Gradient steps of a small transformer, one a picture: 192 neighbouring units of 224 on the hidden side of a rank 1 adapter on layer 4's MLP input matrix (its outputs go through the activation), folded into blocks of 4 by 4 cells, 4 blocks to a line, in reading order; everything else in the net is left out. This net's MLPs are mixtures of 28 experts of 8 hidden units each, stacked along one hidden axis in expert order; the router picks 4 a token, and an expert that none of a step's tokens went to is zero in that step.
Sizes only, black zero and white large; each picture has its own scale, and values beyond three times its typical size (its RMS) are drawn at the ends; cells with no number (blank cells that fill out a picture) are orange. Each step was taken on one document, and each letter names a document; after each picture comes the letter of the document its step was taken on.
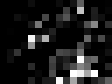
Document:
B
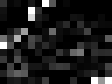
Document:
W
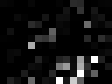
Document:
B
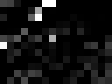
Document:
W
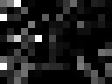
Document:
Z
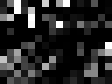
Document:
Z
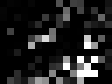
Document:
B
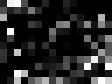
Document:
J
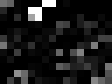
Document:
W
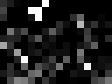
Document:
W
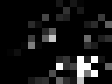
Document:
B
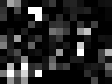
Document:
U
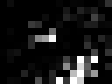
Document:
B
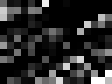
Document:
J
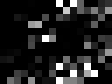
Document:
B
